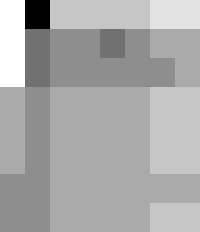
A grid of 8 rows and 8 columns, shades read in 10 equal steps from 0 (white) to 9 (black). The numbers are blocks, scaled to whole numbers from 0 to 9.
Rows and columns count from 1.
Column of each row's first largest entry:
2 2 2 2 2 2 1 1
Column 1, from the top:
0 0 0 3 3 3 4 4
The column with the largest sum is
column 2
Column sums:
17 39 25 25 26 25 19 18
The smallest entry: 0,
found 3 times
